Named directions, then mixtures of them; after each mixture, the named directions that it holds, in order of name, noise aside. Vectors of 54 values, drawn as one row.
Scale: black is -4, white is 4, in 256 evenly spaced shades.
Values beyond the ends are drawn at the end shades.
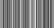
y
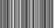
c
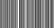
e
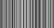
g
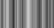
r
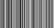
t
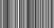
e, r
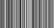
g, t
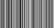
t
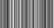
c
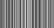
g, t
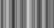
r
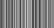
g, t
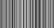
g
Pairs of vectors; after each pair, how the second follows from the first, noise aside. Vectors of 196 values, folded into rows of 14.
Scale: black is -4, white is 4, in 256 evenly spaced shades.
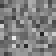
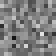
negated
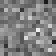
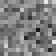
negated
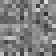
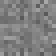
shrunk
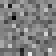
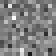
negated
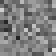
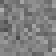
shrunk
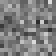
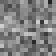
negated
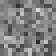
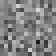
sign-scrambled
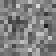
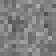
shrunk
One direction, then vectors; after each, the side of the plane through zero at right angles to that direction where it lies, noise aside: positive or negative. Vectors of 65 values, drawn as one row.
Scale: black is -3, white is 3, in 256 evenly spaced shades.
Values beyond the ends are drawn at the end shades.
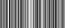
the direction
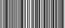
positive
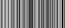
negative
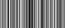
negative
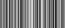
positive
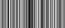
negative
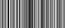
negative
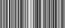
positive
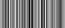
negative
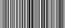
negative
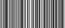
positive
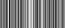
positive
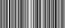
positive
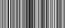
negative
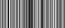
negative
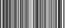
positive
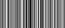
negative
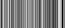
positive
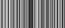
negative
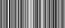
positive
